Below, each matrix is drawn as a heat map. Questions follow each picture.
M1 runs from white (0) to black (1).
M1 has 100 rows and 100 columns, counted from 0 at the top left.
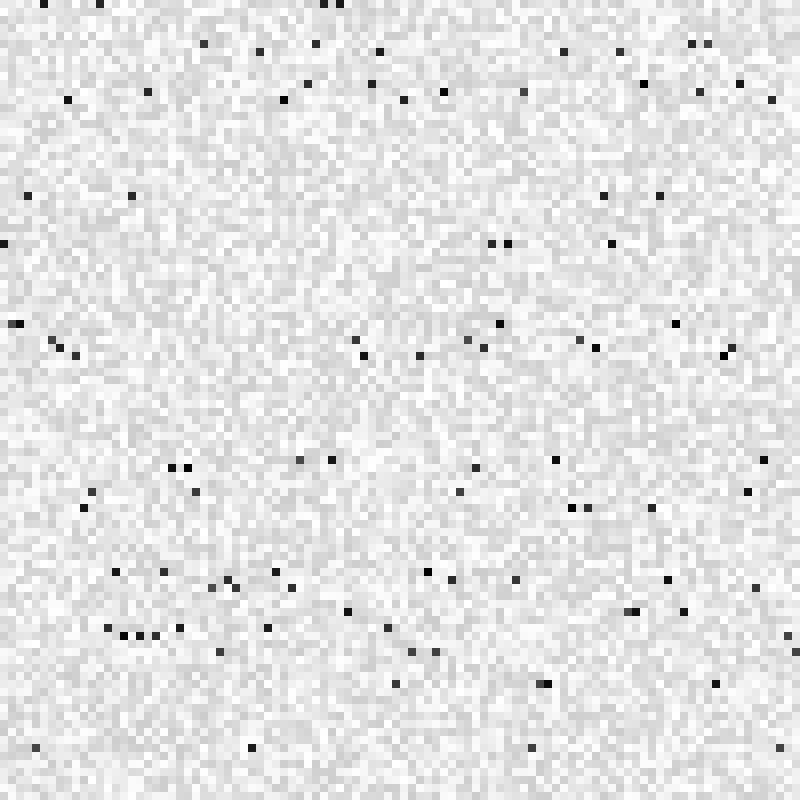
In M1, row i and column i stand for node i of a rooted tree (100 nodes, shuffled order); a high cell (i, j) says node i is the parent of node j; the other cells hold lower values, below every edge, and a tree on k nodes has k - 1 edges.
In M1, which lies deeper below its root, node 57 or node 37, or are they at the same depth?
node 37
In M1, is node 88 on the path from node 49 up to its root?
no
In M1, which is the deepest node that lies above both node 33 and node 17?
76
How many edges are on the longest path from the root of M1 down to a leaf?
4
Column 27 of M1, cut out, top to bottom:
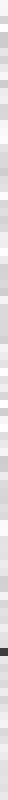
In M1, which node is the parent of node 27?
81
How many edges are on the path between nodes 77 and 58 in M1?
3
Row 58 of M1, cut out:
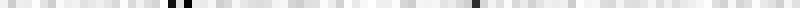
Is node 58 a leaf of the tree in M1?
no
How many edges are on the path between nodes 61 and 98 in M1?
4
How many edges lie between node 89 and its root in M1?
3
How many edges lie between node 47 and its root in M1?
4
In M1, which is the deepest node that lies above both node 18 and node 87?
11
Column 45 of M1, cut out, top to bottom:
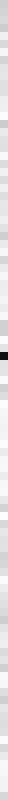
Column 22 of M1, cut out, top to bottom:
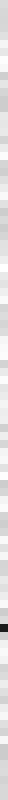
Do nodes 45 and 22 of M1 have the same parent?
no
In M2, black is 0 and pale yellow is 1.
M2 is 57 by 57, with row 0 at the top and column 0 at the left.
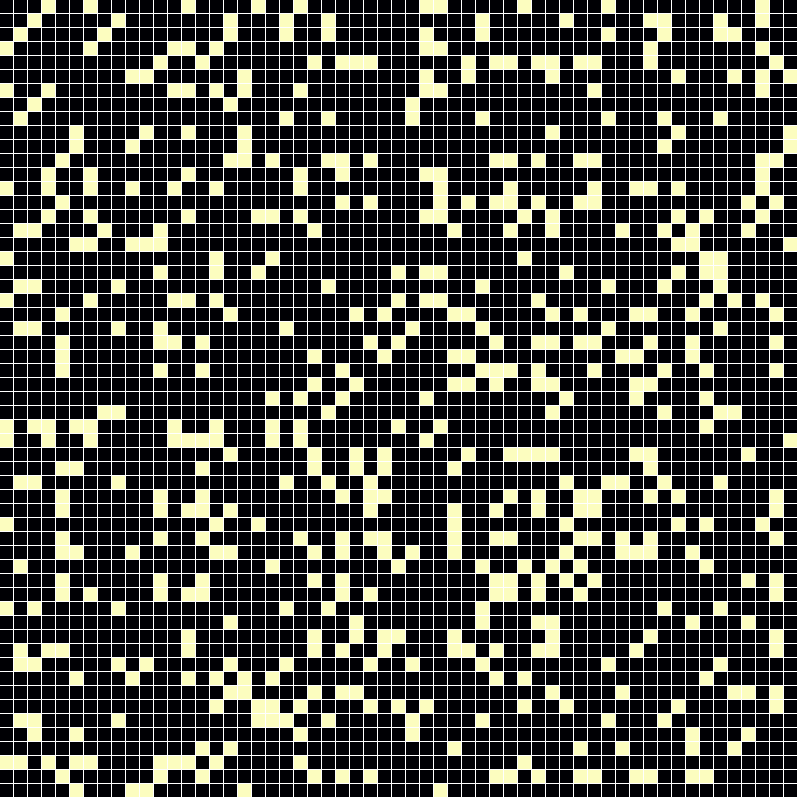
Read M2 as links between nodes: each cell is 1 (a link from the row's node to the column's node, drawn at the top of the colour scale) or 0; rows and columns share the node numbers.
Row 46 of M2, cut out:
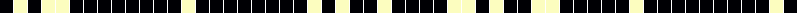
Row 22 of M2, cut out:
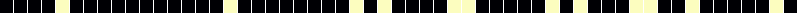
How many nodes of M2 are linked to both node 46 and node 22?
7
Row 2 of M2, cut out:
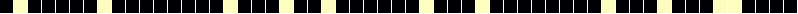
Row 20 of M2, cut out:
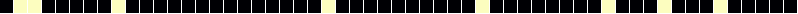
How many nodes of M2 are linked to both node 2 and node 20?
6
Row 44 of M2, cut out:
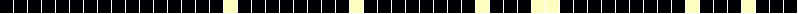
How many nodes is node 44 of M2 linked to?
7
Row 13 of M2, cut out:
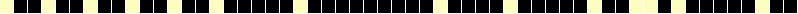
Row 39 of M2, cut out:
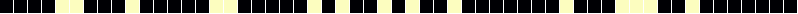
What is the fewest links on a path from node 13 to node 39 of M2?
2
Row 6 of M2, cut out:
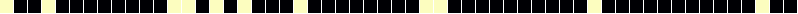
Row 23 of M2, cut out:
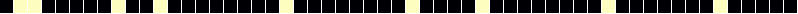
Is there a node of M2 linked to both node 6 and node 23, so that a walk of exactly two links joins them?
no
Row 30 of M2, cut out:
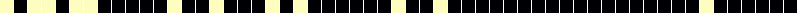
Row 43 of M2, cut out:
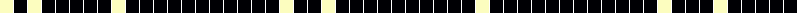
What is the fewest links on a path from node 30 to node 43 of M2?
2
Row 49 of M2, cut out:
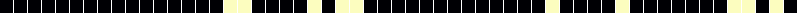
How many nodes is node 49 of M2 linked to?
10
